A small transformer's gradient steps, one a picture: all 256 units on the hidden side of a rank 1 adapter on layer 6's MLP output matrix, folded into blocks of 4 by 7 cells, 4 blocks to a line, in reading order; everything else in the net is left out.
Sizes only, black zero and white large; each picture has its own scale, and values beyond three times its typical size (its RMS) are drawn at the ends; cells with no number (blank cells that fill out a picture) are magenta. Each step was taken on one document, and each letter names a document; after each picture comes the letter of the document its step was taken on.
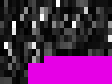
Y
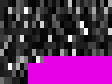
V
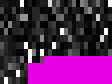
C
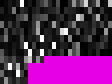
C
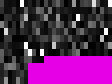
C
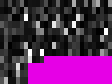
C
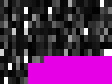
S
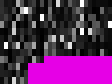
Y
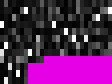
S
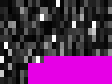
Y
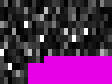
S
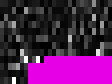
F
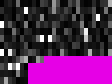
F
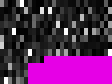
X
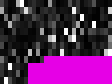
X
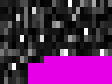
V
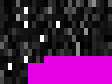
F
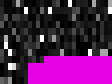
S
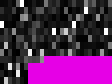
C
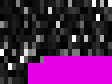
S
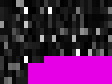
S
